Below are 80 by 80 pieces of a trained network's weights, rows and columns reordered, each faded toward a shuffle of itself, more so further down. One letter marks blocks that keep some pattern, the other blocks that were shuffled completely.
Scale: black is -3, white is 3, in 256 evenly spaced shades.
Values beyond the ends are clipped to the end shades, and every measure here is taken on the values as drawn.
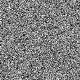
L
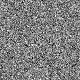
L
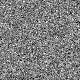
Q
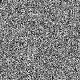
L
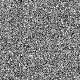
L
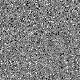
L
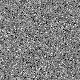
Q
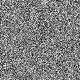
L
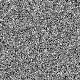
Q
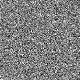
L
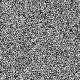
L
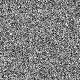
Q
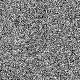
Q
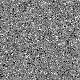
Q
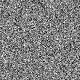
L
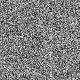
L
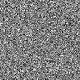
L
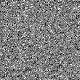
L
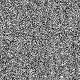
L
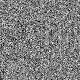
L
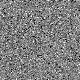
L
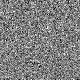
L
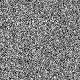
L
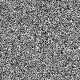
Q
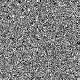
L
